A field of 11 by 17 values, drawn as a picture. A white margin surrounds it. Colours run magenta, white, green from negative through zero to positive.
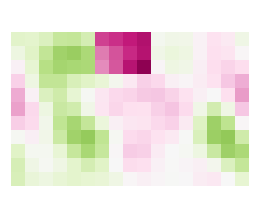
Values change most from cell to cell in the top middle. The top middle is the ninth with the lowest average. An odd patch, lower than its surroundings, sits in the top middle.
